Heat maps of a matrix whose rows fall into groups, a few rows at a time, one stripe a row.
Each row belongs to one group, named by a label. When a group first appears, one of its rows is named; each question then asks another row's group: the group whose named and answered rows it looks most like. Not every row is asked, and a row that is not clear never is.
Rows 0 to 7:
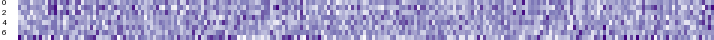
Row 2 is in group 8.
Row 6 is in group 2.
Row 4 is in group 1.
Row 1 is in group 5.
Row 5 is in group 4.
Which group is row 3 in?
4
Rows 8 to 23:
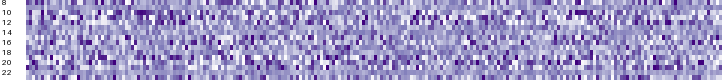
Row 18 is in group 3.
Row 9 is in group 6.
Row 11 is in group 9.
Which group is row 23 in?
9
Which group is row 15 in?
4
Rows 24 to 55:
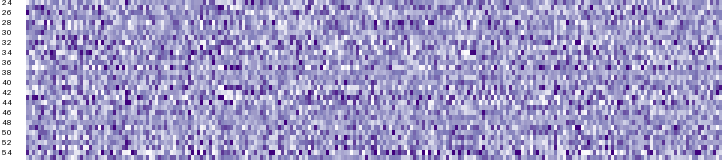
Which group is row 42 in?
4
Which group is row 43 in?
3
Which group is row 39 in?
9
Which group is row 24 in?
4
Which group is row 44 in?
2
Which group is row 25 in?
3
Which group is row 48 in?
5
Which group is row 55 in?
9
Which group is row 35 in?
9
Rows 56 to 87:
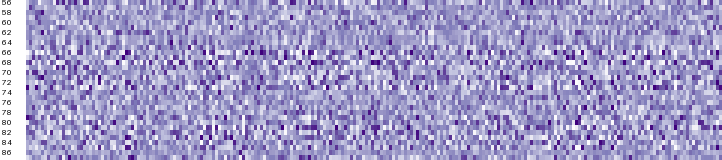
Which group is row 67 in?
5
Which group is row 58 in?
3
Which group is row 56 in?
8
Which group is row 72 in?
4
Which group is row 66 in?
4
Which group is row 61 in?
5
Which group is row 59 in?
1
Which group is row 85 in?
4
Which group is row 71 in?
3
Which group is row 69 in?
8
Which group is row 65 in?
9
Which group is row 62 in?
6
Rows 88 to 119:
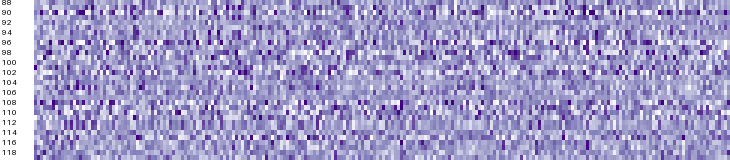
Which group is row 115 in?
6
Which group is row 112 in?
8
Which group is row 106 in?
9
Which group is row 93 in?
4
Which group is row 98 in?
3
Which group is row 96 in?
9
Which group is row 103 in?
6
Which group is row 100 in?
5
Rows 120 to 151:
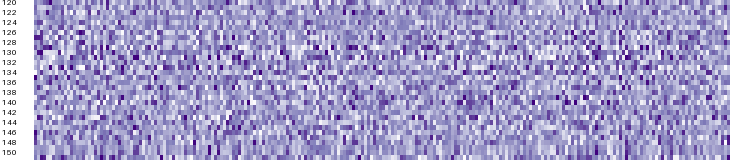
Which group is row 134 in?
4
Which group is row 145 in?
2
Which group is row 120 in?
3
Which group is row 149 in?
2
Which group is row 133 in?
9
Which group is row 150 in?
2
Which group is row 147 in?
5
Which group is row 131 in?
2
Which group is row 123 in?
9
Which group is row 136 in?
3
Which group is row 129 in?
3
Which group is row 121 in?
4
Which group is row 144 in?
5
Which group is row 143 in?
5
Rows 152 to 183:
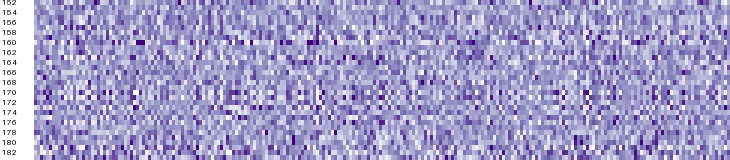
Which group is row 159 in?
3
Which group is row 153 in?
8
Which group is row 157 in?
8
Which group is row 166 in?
6
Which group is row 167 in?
1
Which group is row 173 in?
4
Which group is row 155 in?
9
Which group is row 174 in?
3
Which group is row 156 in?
9
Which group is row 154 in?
2
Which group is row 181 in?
9
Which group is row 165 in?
5
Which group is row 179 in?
5
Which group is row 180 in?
5
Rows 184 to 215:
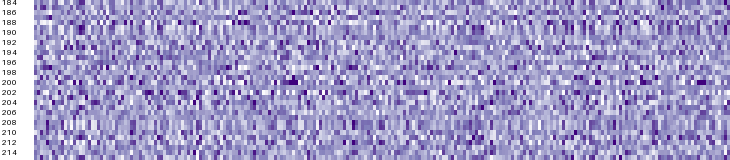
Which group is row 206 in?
3
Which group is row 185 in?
1
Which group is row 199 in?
5
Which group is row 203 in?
9
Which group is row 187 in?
3
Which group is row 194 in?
2
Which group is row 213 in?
9
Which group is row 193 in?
8
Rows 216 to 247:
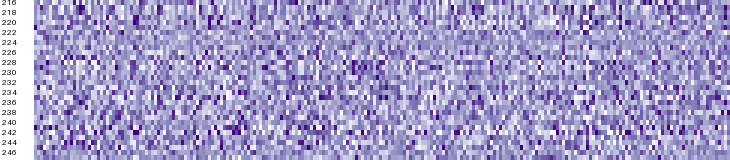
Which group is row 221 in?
4
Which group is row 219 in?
4
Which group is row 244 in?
8
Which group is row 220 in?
2
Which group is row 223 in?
6
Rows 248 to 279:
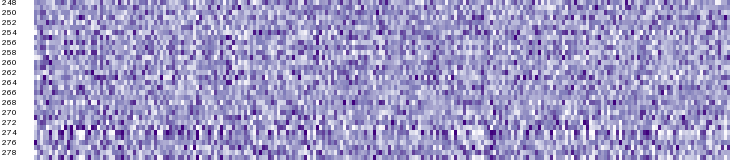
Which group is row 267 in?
9
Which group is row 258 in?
8
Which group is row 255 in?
3
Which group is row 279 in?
9
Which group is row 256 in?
8
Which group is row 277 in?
5
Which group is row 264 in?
3
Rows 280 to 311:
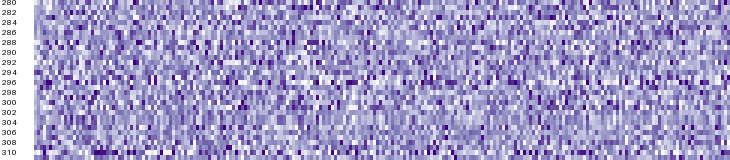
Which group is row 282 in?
8
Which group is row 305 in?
1
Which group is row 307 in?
1
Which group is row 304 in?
8
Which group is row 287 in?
5
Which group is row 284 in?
2
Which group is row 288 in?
6
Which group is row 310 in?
1
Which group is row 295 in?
5
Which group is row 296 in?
3
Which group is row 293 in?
9
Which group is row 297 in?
5
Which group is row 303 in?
8
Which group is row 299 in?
8
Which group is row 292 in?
4
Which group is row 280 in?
4
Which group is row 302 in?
9
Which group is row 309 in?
3
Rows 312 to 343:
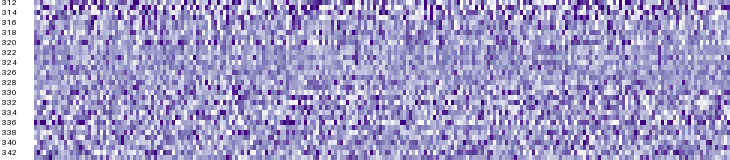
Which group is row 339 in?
9
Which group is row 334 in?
1
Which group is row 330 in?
3
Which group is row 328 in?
6
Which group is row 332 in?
1
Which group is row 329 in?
2
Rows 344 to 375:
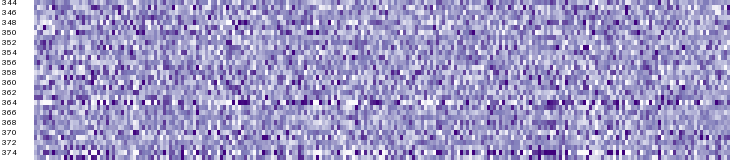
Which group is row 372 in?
1
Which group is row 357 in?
9
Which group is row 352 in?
3
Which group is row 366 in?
9
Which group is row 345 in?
5
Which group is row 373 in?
8
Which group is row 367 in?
3
